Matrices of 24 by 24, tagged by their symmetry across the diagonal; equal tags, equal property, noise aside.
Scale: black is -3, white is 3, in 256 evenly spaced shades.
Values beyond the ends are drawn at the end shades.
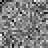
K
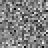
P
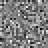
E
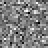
P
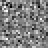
E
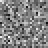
P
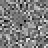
K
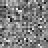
E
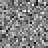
P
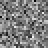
P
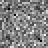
K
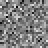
K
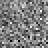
E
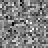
P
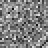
K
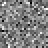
K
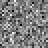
P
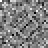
K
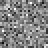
K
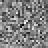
E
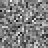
E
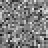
E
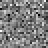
P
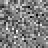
E
